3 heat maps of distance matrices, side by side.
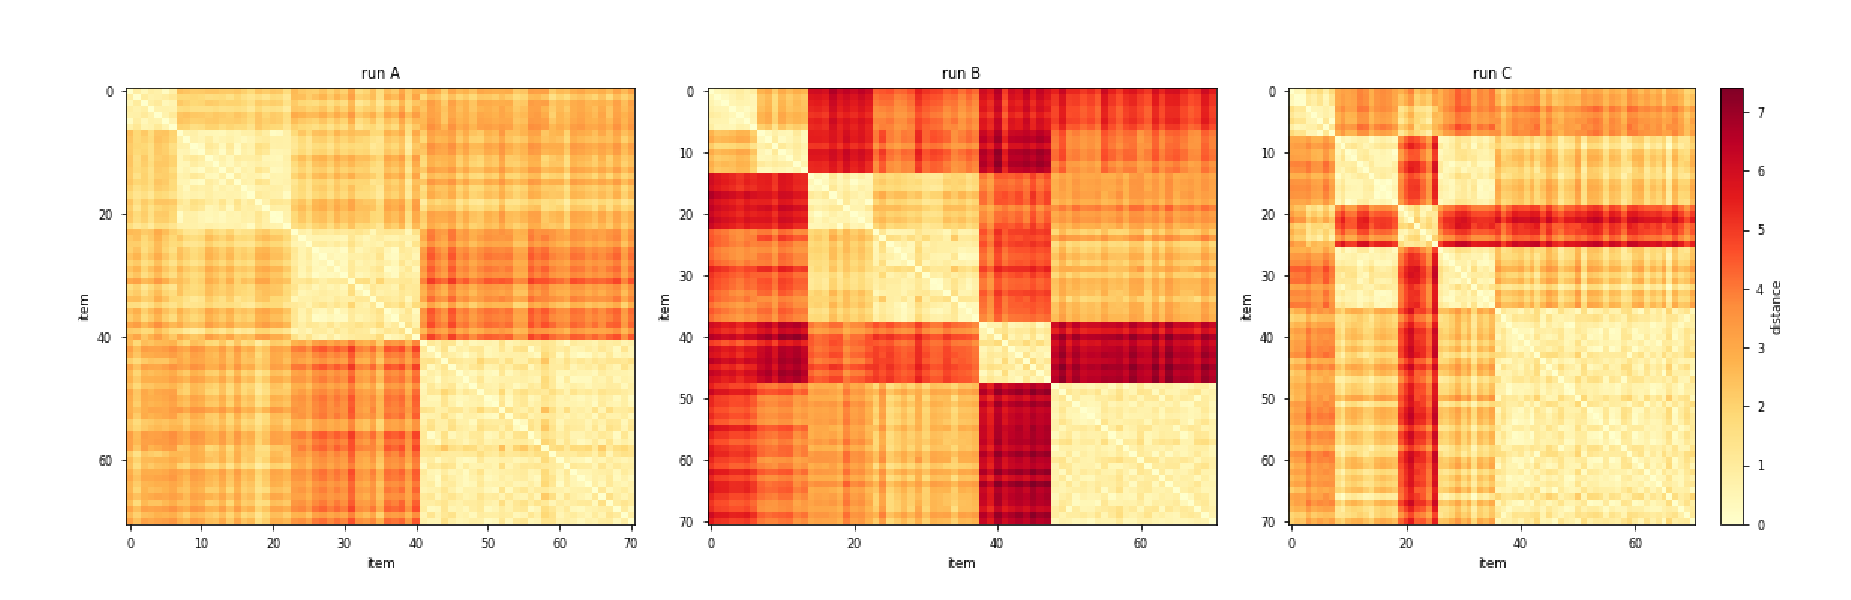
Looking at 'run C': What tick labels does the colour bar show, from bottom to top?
0, 1, 2, 3, 4, 5, 6, 7
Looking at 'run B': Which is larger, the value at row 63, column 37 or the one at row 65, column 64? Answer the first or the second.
the first
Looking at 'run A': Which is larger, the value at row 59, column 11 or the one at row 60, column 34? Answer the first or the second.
the second
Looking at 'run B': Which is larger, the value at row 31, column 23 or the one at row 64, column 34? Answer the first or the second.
the second
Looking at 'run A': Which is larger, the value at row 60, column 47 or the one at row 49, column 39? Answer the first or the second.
the second
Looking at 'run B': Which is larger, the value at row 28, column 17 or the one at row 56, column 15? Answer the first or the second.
the second
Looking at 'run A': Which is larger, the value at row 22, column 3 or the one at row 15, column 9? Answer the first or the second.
the first
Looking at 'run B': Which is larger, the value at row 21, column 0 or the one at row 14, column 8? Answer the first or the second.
the first
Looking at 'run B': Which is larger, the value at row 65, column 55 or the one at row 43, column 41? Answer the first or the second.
the second
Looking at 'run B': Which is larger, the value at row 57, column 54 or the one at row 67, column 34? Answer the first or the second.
the second
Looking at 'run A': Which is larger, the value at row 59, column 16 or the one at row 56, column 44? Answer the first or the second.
the first
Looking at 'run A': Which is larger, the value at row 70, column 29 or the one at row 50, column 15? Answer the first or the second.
the first
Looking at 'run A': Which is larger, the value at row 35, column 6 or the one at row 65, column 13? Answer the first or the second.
the second
